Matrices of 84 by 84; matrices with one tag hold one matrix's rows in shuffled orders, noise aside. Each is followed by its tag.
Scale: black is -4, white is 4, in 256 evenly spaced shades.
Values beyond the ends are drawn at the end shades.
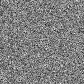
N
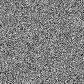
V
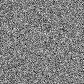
N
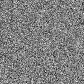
N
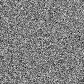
N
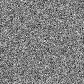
N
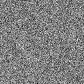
V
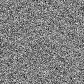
N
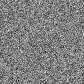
N
